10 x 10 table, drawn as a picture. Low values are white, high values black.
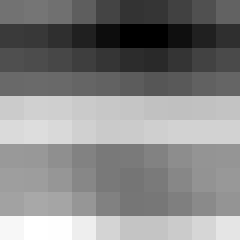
No lone cell stands out from its neighbours. The ninth with the lowest average is the bottom left. Values rise toward the top. The top middle is the ninth with the highest average. Stripes running across repeat 2 times from top to bottom.
